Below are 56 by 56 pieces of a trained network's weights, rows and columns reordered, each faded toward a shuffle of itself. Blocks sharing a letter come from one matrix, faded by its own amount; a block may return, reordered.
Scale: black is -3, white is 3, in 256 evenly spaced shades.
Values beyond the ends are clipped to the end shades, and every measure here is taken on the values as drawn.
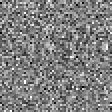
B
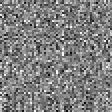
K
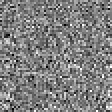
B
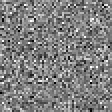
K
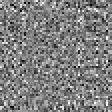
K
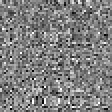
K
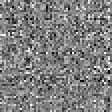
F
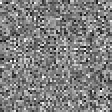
B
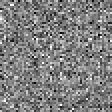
F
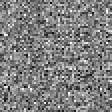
B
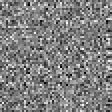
K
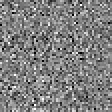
F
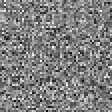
B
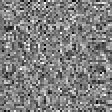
K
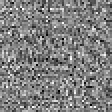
B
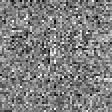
F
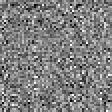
F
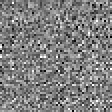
K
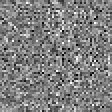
F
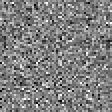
F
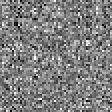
K
